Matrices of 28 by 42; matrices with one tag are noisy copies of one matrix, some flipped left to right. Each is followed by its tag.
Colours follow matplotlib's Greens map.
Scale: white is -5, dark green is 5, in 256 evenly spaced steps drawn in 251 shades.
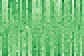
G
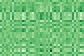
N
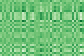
N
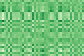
N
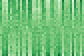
G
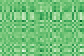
N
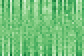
G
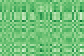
N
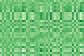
N
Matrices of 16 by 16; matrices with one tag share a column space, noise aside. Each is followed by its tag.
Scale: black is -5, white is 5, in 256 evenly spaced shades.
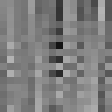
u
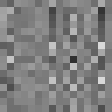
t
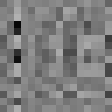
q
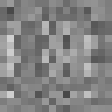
q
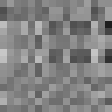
q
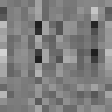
q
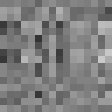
q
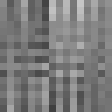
u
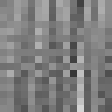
u
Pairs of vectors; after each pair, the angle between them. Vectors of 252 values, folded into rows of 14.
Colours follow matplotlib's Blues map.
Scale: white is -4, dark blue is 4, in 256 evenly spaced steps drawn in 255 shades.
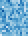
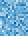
orthogonal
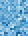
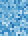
nearly opposite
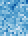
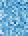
orthogonal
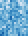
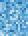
partly opposed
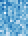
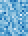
partly opposed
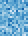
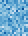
nearly parallel
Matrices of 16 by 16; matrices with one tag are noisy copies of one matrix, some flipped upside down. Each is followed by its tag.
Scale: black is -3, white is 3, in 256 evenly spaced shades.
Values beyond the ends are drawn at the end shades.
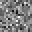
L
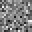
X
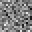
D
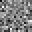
X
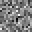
L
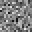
L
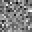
X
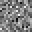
L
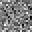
D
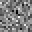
L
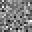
X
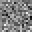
D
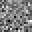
X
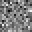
X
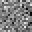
D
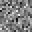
L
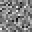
L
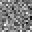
D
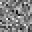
L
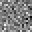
D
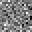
D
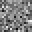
X
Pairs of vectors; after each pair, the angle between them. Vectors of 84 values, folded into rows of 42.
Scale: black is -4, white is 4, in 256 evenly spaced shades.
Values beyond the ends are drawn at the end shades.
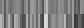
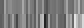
nearly opposite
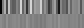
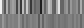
nearly opposite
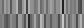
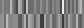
nearly opposite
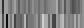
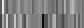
nearly opposite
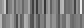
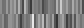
orthogonal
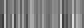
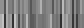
nearly opposite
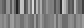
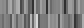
partly opposed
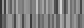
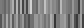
orthogonal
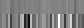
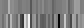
nearly opposite
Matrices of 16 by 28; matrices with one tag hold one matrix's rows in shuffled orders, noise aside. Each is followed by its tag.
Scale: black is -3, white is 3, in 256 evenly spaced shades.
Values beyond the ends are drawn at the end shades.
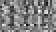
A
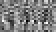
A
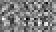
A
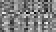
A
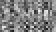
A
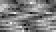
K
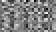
A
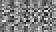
A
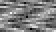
K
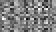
A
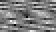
K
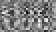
A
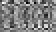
A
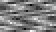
K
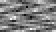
K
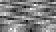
K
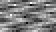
K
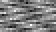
K
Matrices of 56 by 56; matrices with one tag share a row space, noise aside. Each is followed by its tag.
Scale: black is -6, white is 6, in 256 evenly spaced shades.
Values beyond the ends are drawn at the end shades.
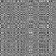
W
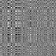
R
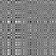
R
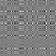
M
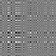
R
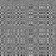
W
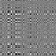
R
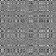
W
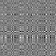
M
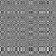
W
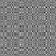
M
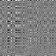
R
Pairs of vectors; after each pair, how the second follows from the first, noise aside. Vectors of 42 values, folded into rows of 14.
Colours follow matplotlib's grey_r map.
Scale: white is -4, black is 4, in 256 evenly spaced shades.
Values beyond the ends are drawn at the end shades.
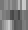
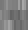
shrunk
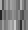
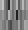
wrapped around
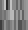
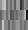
wrapped around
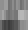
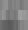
shrunk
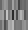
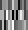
scaled up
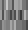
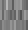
shrunk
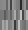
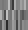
reversed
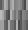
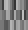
wrapped around
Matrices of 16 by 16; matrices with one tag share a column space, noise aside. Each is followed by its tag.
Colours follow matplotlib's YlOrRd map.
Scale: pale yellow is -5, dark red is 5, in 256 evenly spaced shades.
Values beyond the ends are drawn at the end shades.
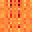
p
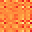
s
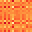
s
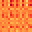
p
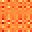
s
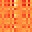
p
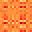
s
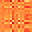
s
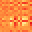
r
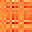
s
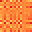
s
